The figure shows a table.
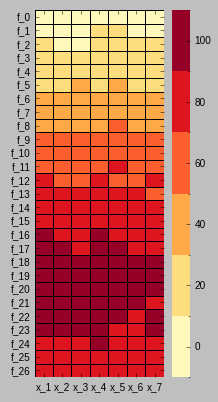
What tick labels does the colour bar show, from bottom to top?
0, 20, 40, 60, 80, 100
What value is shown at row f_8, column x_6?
40
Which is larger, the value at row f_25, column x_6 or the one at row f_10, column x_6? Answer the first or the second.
the first
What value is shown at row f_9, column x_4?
60
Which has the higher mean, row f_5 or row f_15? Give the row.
f_15
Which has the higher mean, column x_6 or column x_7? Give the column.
x_7
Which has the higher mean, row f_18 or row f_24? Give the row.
f_18
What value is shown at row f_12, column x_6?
60
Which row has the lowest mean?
f_0
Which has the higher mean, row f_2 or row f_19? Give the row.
f_19
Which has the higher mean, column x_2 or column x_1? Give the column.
x_1
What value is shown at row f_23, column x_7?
100
